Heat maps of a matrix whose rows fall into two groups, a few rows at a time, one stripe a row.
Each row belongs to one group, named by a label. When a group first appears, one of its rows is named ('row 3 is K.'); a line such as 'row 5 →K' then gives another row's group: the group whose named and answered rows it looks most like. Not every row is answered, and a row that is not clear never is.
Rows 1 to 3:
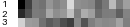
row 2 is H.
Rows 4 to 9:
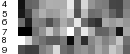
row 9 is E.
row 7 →H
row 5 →H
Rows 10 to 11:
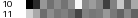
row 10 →H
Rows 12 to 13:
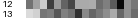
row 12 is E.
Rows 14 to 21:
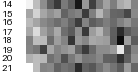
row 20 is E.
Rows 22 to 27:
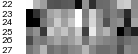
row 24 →H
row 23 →H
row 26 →H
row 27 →E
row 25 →H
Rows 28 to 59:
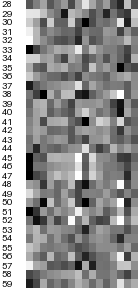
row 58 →H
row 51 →H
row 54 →E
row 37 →H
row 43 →E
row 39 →E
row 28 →E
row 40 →E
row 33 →H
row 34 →E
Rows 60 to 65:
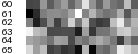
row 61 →H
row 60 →E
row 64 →E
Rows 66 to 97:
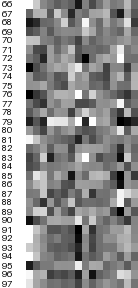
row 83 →E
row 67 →E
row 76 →H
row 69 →E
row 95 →H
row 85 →E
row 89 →E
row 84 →H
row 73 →H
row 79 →H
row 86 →E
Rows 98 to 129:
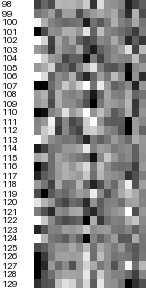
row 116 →H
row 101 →H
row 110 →H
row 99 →E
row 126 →H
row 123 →H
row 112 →E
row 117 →H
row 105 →E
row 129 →H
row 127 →H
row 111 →E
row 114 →H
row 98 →H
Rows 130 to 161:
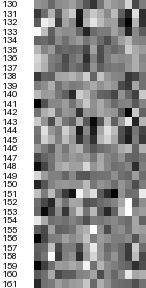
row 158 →E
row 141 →H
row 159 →H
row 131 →E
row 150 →H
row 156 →H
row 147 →H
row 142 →E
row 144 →E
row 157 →E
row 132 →E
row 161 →H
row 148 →H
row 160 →H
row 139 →E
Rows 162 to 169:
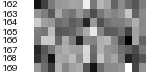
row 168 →H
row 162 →H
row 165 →E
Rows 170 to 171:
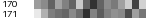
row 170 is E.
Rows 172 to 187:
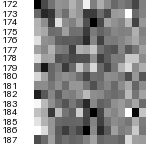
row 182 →H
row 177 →E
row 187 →H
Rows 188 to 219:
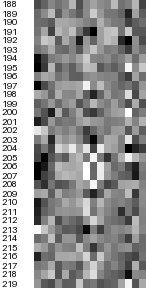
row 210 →H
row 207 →H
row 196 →E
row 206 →H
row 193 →E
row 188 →E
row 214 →E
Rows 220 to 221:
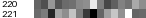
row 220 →E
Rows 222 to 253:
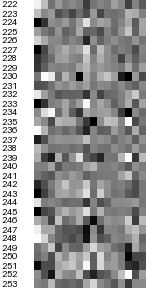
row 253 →E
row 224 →H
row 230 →E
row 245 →H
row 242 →H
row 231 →H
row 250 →H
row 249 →E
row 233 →H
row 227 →H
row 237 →H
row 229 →H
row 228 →H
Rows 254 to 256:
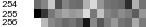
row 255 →H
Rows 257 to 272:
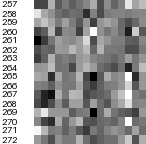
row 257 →H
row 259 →E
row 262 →H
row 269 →E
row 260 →E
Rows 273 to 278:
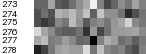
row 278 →H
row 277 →E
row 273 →E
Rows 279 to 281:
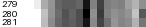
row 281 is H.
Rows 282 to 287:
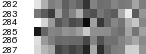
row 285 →H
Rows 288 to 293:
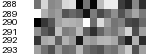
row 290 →H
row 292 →E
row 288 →E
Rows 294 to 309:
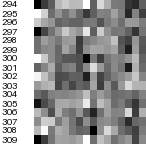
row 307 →E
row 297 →H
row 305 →H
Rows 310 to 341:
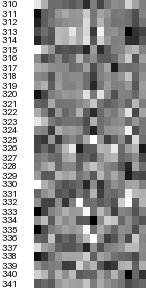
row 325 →E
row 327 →E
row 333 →H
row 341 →H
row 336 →E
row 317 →E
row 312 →H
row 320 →H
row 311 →H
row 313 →H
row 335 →H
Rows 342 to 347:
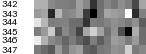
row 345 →E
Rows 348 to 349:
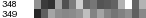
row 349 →H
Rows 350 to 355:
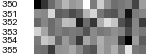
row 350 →H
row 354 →E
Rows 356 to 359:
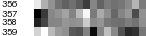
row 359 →E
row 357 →H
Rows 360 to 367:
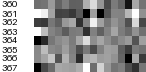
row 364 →H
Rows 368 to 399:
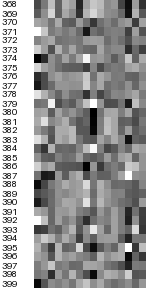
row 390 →H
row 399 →H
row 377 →H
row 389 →H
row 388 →H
